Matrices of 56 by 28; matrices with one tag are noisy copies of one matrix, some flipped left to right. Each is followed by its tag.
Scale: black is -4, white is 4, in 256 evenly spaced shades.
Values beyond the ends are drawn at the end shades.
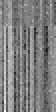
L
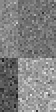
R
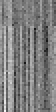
L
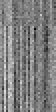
L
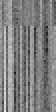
L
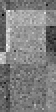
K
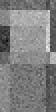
K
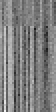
L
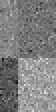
R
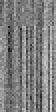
L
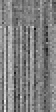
L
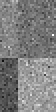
R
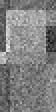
K
